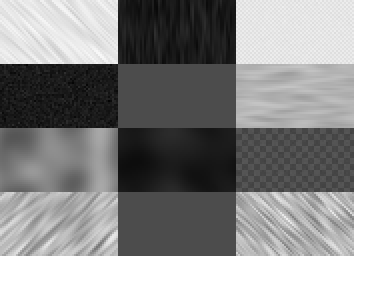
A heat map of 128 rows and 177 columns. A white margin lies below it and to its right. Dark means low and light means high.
The table splits into 4 rows of 3 panels. Panel 1,1: very high, slanting down to the right, faint in contrast. Panel 1,2: very low, streaked downward, faint in contrast. Panel 1,3: very high, checkered, faint in contrast. Panel 2,1: very low, fine-grained, faint in contrast. Panel 2,2: low, flat. Panel 2,3: high, streaked across, faint in contrast. Panel 3,1: middling, smooth. Panel 3,2: very low, smooth, faint in contrast. Panel 3,3: low, checkered, faint in contrast. Panel 4,1: high, slanting up to the right. Panel 4,2: low, flat. Panel 4,3: high, slanting down to the right.
